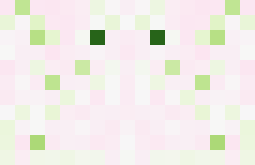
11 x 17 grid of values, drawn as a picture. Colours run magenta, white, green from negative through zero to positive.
No overall slope runs across the table. The values are skewed, with a long tail toward high values. It is mirror symmetric from left to right. On average the colour sits 50% of the way up the scale. The ninth with the highest average is the top middle. Values change most from cell to cell in the top middle.
